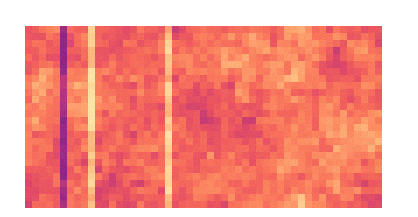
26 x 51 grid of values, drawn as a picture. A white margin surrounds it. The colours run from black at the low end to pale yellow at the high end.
Average level on the scale: 70%. Odd lines: columns 6, 10 and 21. Grain: streaks running down. Histogram: heavy tails on both sides.
